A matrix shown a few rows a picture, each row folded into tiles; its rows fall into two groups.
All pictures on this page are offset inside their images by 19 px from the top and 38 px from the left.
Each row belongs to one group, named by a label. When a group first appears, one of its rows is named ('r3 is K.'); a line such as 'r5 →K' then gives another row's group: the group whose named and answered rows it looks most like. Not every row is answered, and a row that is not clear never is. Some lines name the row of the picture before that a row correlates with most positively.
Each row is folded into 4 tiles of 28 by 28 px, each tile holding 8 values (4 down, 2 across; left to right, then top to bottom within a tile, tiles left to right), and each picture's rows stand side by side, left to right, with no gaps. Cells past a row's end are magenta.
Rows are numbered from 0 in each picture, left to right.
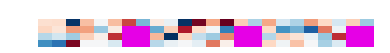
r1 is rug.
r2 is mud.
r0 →rug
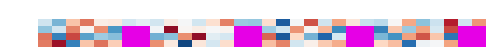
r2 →rug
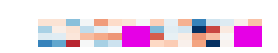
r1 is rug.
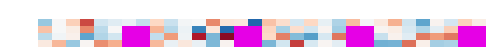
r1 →mud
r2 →mud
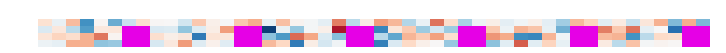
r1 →mud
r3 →rug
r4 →mud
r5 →mud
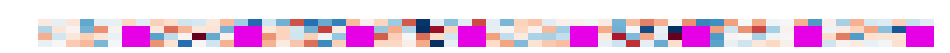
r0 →rug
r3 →rug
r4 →rug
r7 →mud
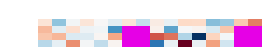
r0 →mud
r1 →mud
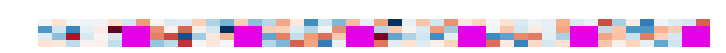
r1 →mud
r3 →rug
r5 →rug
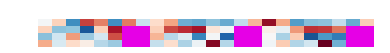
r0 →mud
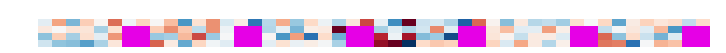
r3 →rug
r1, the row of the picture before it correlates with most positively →0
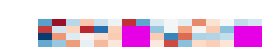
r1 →rug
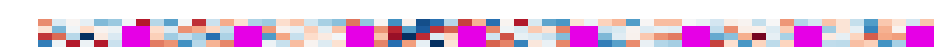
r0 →mud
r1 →rug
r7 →rug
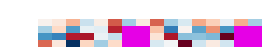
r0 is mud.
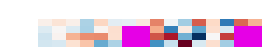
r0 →rug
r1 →mud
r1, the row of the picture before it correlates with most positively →1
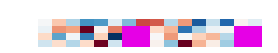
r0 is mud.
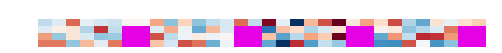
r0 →rug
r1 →rug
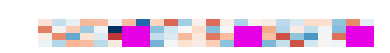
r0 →mud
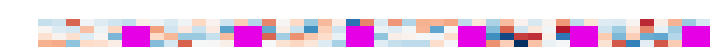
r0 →rug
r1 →mud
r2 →rug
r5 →rug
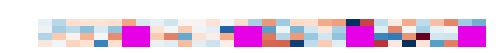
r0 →mud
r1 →mud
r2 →rug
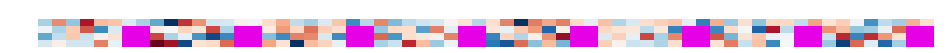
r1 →rug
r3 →rug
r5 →mud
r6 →rug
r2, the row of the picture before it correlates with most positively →3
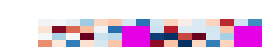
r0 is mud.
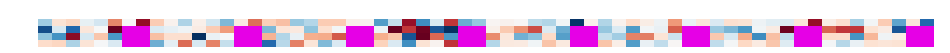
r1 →mud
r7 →mud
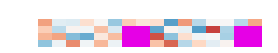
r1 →rug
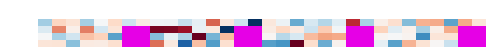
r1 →mud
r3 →mud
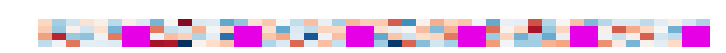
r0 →mud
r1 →rug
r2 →mud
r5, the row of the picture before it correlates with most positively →1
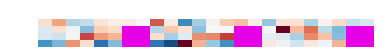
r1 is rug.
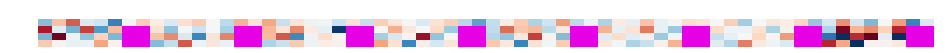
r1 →mud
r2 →mud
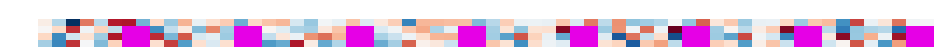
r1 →rug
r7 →mud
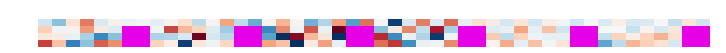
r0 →rug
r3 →rug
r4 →rug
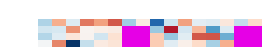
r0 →rug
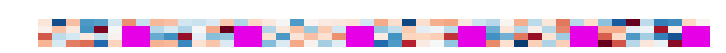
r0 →rug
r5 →rug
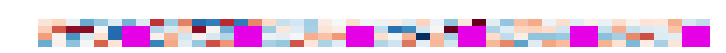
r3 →mud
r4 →rug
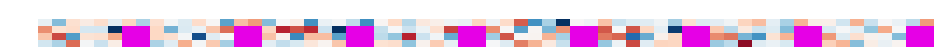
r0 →mud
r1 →mud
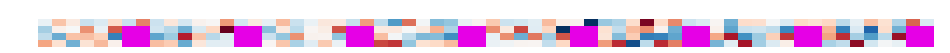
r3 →rug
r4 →mud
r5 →rug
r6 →mud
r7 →mud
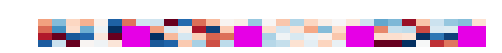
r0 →mud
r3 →rug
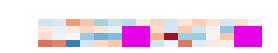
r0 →rug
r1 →mud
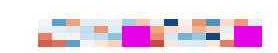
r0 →rug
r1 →rug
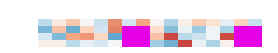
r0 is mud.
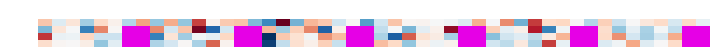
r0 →rug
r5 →mud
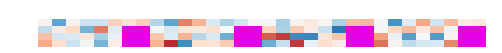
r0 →rug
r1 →rug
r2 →mud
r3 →rug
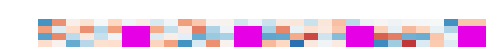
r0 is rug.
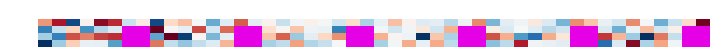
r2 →mud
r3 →mud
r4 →mud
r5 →mud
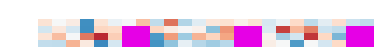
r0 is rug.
